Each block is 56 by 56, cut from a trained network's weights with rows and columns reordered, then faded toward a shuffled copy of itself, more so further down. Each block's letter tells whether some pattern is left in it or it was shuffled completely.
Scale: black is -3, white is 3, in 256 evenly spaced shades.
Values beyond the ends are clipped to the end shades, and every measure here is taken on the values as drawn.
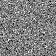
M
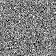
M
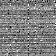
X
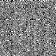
X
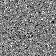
M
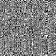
X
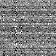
X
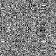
X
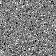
M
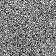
M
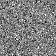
M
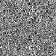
X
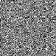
X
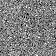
M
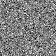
M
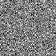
X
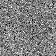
M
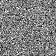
M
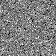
M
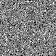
M
